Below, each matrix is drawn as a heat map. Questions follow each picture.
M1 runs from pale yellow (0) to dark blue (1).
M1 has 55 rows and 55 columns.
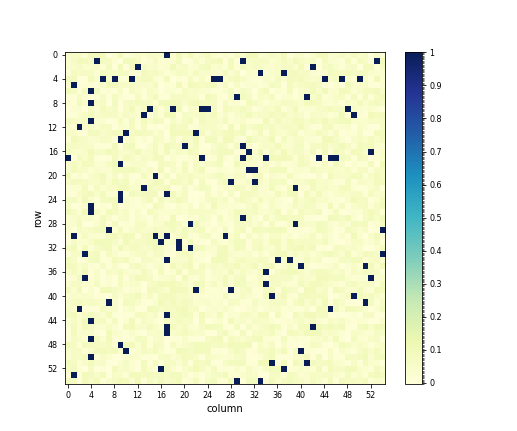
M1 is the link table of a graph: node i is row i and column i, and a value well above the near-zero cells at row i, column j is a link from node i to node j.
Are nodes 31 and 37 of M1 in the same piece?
yes
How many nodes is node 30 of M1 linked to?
4
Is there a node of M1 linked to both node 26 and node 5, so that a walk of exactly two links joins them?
no
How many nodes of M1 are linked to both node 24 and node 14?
1
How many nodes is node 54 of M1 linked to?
2
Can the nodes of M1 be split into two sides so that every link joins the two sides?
yes
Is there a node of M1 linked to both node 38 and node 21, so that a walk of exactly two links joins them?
no
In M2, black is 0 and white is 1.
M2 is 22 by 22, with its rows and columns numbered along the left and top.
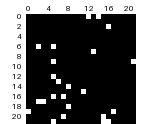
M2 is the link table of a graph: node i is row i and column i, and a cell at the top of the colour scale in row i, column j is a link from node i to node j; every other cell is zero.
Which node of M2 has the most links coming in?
node 5
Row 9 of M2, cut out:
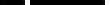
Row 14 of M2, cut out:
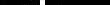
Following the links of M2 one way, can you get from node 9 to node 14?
no
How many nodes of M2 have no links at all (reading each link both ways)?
3
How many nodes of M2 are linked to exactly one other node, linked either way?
3
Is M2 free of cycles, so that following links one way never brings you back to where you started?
no
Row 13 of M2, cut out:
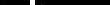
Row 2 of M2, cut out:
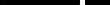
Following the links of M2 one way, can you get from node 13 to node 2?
yes
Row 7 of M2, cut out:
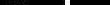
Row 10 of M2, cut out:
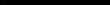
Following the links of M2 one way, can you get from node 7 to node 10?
no
